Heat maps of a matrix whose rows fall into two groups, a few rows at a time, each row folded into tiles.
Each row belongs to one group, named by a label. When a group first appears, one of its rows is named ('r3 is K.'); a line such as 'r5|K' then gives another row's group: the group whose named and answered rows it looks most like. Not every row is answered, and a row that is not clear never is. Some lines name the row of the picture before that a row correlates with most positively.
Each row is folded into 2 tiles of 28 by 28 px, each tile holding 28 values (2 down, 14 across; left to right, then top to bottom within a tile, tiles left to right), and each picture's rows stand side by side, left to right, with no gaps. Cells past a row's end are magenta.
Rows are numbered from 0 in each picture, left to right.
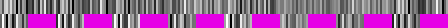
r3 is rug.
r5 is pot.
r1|pot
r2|pot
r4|pot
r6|rug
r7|pot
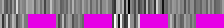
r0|rug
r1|rug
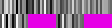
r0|pot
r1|rug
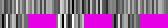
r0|rug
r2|rug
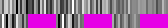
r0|pot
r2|rug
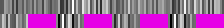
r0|pot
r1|rug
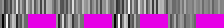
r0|rug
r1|rug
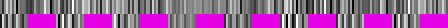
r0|pot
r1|rug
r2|pot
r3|rug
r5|pot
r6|pot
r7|rug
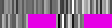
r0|pot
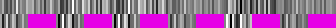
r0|rug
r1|rug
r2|rug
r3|rug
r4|pot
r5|rug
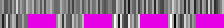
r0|rug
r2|pot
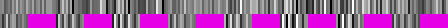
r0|rug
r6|rug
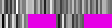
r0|rug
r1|rug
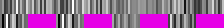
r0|rug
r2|rug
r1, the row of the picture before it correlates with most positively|0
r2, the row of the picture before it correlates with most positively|0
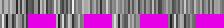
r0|pot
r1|rug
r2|pot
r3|rug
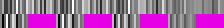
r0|rug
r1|rug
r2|rug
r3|rug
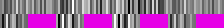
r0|rug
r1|rug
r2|pot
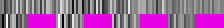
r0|rug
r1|pot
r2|rug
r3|rug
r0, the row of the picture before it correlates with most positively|0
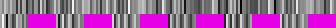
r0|pot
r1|rug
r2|rug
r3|pot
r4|pot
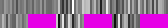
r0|pot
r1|rug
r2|rug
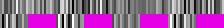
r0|rug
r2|pot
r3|pot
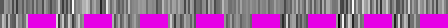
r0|pot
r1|rug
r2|rug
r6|rug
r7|rug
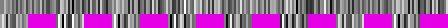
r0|pot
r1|pot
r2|pot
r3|rug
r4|rug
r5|pot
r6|pot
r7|pot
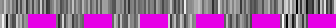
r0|pot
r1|rug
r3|rug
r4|pot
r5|pot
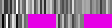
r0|rug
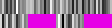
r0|rug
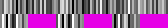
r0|pot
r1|pot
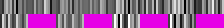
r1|pot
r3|pot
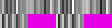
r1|rug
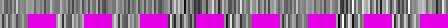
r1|pot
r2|pot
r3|pot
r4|rug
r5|rug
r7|rug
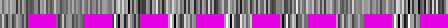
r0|pot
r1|rug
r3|pot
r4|pot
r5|rug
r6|rug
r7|pot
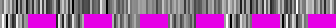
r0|pot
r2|rug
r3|pot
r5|rug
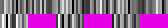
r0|pot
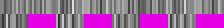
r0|rug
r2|pot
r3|rug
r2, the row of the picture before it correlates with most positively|1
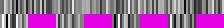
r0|pot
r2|rug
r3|pot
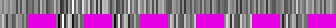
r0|pot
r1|rug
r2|rug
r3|pot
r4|pot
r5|rug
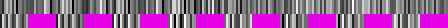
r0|pot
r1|pot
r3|pot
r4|pot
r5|rug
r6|rug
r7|pot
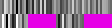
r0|pot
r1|rug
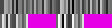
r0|pot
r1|pot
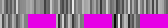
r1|rug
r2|rug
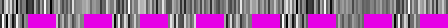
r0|pot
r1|rug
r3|pot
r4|rug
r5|pot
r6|pot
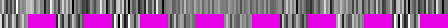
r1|pot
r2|pot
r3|rug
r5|pot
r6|pot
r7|pot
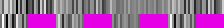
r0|pot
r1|pot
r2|rug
